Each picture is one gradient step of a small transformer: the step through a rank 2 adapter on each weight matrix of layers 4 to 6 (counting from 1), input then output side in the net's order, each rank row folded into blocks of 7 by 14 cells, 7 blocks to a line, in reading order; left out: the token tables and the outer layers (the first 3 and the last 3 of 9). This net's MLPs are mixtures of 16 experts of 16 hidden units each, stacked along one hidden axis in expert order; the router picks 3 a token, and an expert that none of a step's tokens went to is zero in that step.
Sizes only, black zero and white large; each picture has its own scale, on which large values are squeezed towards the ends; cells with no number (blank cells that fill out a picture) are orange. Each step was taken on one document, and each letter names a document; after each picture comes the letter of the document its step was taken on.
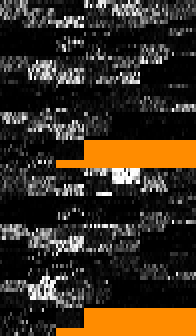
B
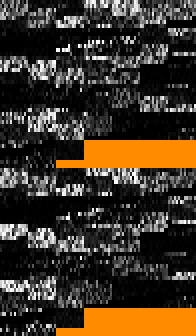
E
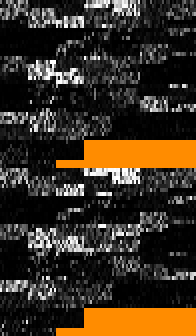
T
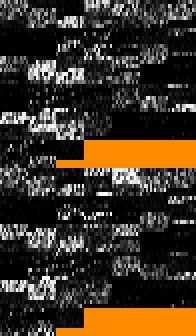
B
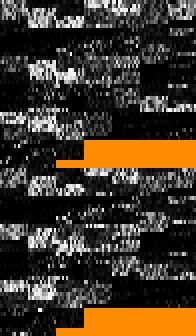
E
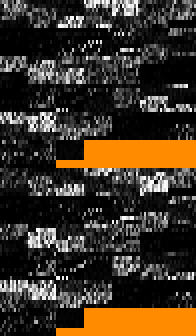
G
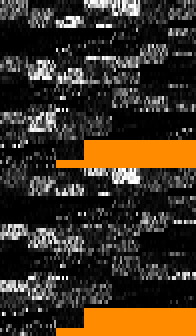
E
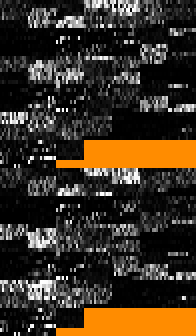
G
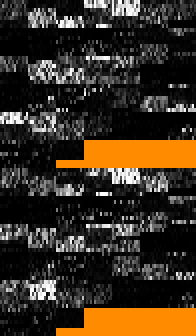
G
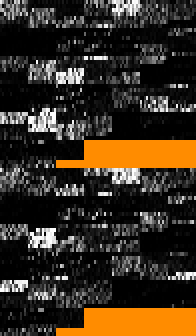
B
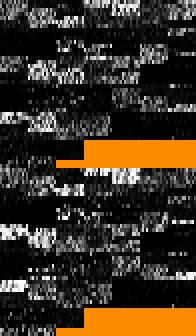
B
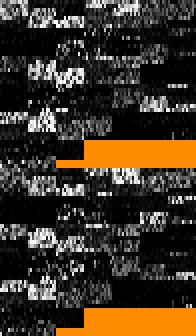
B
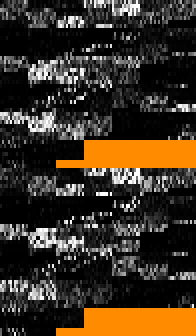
G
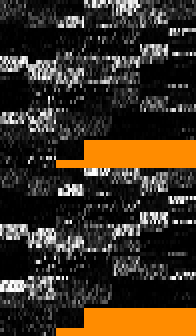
G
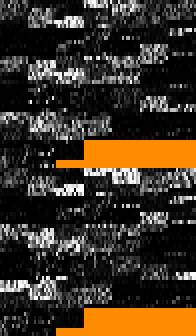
T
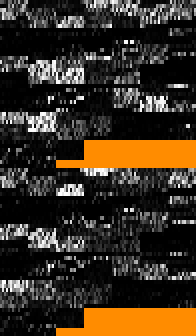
G
